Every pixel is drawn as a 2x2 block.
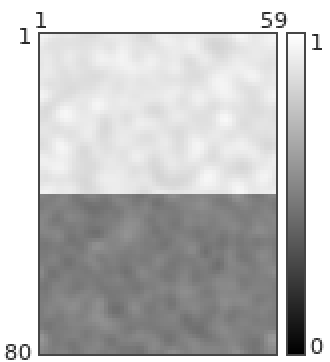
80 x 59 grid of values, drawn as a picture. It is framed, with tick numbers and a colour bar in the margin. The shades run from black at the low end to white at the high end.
The table splits into 2 rows of 1 panel. Panel 1,1: very high, blotchy, faint in contrast. Panel 2,1: middling, blotchy, faint in contrast.
